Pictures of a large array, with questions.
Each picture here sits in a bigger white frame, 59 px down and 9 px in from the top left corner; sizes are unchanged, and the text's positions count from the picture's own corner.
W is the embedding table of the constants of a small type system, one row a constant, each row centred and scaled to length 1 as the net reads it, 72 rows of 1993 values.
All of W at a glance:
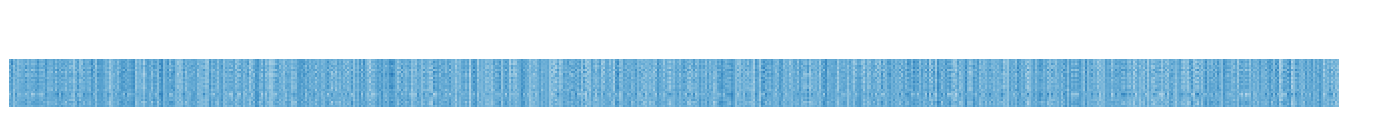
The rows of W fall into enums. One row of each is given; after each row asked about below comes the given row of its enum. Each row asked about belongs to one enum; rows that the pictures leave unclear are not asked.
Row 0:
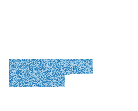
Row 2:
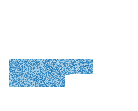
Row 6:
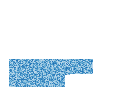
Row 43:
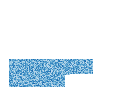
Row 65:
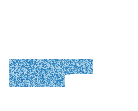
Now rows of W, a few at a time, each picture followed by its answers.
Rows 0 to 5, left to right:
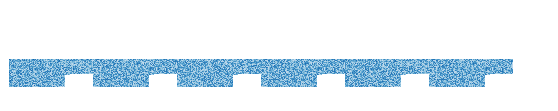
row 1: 6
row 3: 6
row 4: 0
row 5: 6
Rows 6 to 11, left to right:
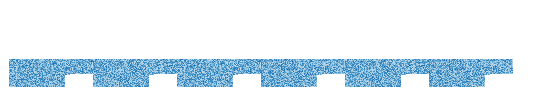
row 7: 2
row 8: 6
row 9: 0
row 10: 2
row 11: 0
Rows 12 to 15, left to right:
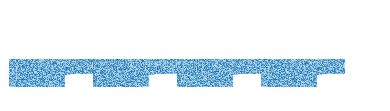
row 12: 6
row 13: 0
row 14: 43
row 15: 6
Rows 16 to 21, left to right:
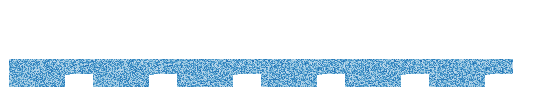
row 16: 2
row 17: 2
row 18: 43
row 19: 6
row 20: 43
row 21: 6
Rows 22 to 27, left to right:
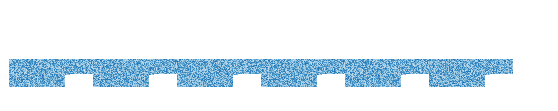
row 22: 65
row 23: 6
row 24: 2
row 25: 6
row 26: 65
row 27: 43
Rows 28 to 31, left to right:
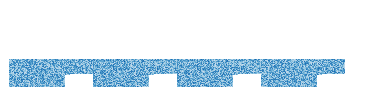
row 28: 65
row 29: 0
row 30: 0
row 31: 6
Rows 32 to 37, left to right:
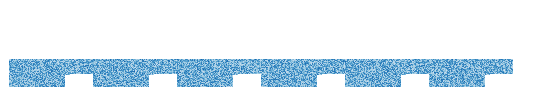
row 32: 2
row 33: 43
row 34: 0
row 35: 6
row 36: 2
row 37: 65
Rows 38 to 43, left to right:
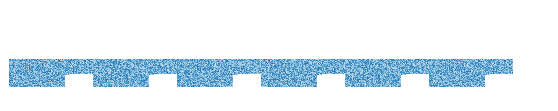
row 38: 43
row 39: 65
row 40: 0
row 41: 6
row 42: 65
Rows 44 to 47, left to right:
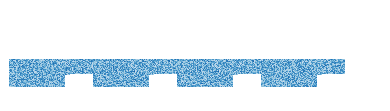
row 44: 6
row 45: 43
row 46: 43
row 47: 2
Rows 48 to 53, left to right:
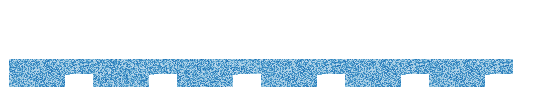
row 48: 2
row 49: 65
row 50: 0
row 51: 2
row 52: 2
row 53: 2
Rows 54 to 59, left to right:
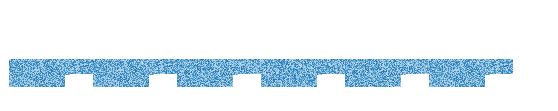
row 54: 2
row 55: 2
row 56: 0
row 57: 65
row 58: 0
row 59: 2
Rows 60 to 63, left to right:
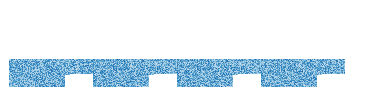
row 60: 2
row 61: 0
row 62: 0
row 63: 43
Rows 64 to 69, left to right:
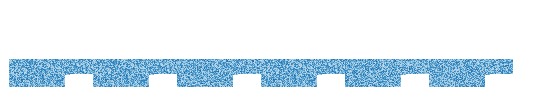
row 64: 65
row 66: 43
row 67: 65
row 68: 0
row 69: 2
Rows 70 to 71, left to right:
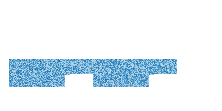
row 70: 0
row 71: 65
